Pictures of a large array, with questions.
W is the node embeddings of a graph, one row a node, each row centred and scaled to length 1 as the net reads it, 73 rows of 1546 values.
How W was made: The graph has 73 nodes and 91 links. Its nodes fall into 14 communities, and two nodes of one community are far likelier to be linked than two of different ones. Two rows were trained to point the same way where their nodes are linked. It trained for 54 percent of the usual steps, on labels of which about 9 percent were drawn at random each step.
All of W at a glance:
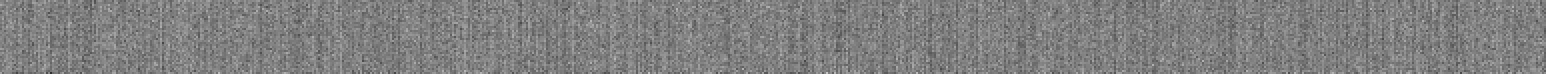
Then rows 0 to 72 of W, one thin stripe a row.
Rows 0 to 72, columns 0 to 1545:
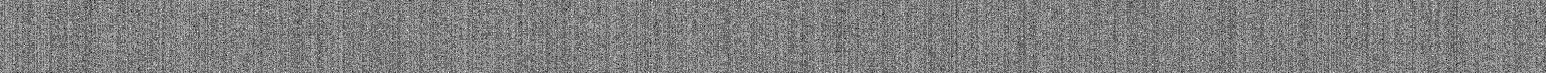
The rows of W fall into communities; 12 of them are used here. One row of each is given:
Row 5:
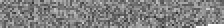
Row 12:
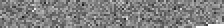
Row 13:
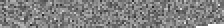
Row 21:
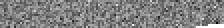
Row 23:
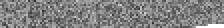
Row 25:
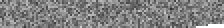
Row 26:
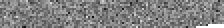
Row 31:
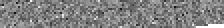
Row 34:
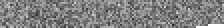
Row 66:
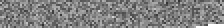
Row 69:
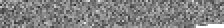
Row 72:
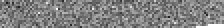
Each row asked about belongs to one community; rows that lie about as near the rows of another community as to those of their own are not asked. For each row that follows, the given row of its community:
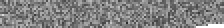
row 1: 26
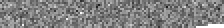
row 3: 25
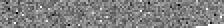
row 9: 12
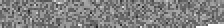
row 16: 25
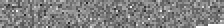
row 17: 5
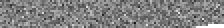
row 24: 23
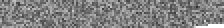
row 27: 26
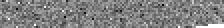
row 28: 12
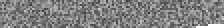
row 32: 26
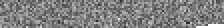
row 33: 34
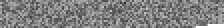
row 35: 12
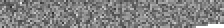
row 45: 72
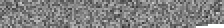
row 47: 72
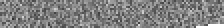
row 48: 34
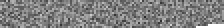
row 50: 13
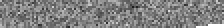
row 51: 31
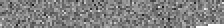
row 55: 34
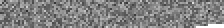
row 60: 69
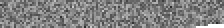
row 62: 21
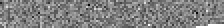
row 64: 66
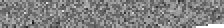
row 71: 25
